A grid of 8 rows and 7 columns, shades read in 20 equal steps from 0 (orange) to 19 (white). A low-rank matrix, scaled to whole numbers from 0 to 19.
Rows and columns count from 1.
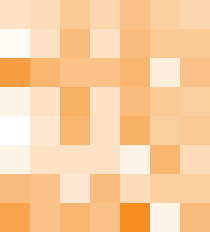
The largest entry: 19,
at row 5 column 1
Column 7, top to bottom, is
12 10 9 11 10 13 11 8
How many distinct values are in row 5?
7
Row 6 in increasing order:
7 13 14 14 14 17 17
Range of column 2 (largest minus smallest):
8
